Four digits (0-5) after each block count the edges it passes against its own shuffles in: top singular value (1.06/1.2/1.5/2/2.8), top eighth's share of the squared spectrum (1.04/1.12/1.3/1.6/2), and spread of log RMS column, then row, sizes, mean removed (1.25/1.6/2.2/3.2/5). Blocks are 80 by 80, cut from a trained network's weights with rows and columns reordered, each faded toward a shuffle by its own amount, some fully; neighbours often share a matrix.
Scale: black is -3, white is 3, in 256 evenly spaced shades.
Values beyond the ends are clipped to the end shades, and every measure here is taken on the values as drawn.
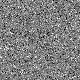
0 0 0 0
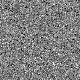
2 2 0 0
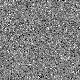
1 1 0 0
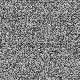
1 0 0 0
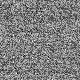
1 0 0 0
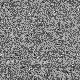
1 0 0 0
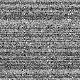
4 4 1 0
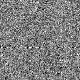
2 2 0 1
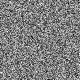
0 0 0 0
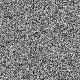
0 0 0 0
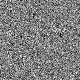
1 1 0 0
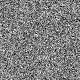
0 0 0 0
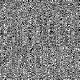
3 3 2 1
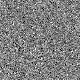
2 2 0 0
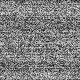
3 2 0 0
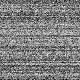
4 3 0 1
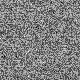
1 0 0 0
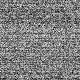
3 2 0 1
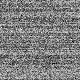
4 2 0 1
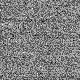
1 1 0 0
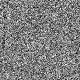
1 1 0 0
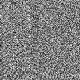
3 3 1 1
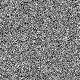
1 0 0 0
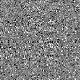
3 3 2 1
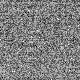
2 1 0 0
